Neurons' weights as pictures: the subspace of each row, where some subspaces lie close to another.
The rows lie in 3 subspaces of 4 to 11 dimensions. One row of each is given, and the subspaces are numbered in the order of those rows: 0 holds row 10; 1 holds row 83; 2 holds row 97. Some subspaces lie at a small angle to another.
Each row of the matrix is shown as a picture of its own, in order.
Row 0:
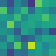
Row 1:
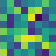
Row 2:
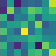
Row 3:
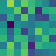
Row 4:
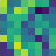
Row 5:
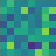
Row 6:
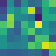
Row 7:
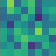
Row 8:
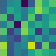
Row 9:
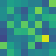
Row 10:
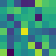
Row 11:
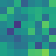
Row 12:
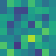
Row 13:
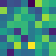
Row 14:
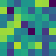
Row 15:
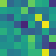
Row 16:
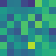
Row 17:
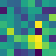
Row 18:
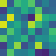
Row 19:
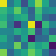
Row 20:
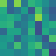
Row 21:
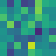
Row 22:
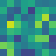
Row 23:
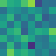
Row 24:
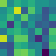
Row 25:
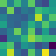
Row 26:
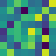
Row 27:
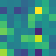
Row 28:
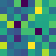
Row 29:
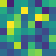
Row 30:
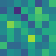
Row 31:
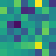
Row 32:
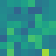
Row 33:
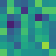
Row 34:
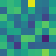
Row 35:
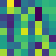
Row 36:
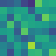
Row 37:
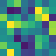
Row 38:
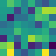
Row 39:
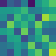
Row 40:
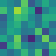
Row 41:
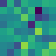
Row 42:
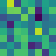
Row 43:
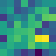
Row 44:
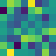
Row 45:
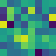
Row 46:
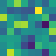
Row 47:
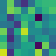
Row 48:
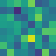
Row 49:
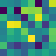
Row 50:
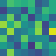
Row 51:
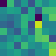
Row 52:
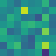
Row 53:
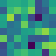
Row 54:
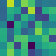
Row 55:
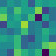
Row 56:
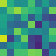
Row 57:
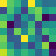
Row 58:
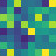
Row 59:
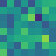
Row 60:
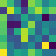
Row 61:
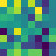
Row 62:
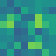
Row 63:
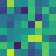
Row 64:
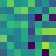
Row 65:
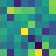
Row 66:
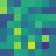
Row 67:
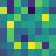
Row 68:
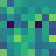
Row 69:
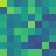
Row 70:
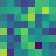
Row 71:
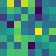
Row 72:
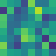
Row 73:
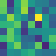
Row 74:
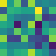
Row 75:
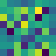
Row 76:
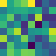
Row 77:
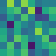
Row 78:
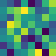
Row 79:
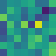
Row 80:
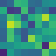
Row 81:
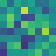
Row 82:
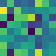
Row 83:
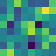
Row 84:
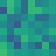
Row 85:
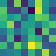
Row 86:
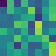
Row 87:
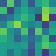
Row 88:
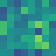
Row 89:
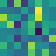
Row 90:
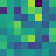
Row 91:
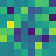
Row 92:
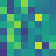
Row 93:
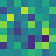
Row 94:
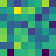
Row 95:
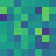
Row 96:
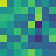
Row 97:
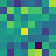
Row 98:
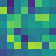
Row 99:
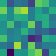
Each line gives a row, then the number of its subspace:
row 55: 1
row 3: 2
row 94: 1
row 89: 0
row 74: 0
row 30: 2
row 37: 1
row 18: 1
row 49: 2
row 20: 2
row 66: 1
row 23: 0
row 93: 1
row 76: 0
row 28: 0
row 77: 2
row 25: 1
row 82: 1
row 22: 1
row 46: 1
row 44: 0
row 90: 2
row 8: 0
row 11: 1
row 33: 2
